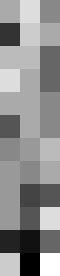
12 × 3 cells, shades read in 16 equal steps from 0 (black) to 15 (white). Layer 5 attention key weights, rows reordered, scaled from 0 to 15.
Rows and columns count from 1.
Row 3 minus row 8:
2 3 -4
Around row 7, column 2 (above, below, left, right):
10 8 8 11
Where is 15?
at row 12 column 3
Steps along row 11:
down up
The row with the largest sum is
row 1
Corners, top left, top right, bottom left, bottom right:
10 8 12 15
